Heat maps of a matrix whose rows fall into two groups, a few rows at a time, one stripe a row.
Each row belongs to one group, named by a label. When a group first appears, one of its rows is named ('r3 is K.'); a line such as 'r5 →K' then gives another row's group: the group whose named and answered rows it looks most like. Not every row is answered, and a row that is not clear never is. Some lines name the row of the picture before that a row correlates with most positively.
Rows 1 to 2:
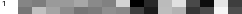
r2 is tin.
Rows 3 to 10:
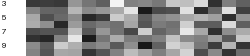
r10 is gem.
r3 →gem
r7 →gem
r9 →tin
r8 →gem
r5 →gem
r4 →tin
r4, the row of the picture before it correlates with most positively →1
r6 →tin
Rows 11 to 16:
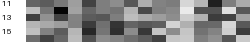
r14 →tin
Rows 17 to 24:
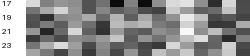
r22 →gem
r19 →gem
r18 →tin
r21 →gem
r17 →tin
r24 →tin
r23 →tin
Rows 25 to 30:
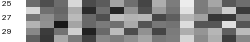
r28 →tin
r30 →gem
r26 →tin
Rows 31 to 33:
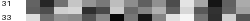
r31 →gem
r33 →tin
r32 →gem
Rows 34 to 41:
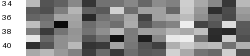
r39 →tin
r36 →gem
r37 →tin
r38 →gem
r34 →gem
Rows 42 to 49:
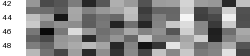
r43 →tin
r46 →gem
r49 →tin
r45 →tin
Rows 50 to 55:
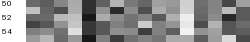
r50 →gem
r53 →gem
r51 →tin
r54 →gem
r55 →tin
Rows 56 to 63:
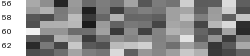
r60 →tin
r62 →gem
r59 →tin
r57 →tin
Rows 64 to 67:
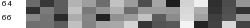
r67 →tin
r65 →gem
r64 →gem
